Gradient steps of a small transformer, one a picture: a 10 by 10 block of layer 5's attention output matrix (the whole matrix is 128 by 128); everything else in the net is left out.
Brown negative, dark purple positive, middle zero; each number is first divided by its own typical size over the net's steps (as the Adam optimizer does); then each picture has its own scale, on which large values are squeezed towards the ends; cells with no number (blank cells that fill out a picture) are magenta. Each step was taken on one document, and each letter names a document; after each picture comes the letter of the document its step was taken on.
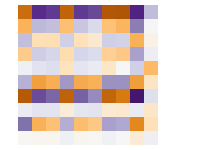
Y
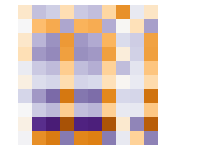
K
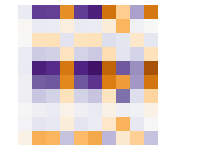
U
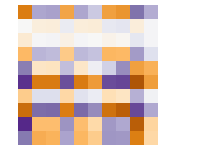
Y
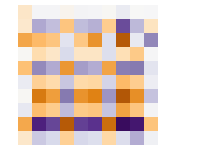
U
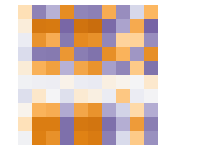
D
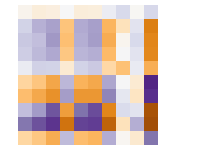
K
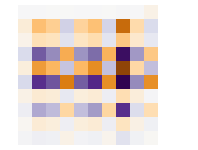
U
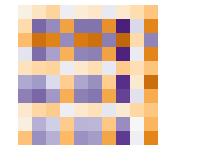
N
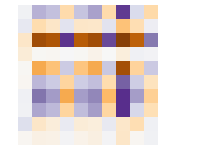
U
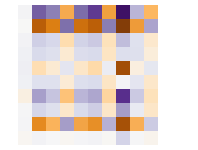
U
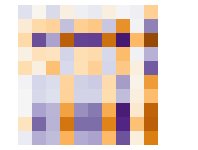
K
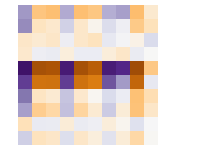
N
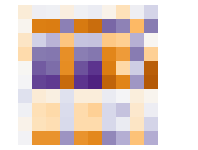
D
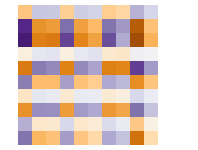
Y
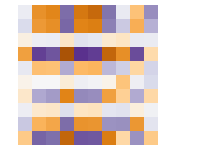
D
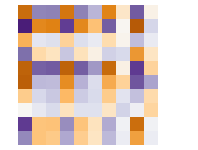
Y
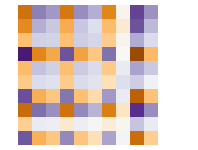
Y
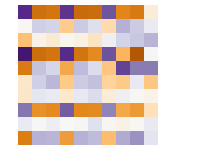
D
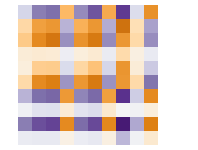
N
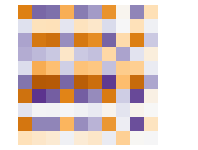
N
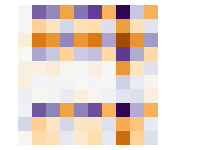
U
